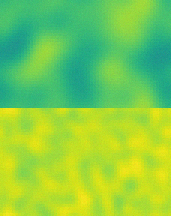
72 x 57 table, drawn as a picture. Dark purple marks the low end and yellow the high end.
It is made of 2 by 1 panels. Panel 1,1: high, smooth. Panel 2,1: very high, blotchy, faint in contrast.
